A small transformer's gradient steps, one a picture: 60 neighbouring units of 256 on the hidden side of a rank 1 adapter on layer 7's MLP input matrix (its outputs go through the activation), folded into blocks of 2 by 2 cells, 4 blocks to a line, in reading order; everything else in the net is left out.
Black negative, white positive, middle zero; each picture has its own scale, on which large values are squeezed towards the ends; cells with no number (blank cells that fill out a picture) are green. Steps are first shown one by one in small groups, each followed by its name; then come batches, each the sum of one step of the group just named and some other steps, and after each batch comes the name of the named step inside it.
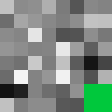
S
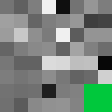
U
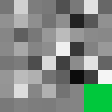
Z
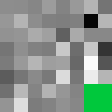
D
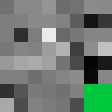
Z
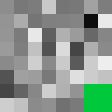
D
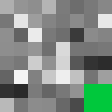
S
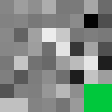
D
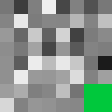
U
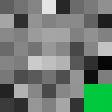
U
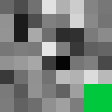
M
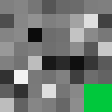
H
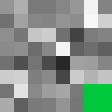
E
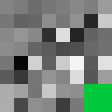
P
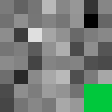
M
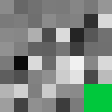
P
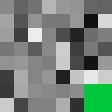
M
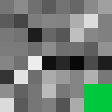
H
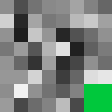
M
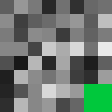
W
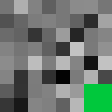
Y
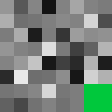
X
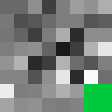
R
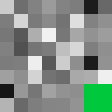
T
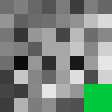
W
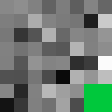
Y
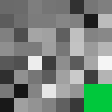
W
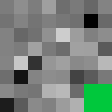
Y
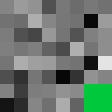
Y
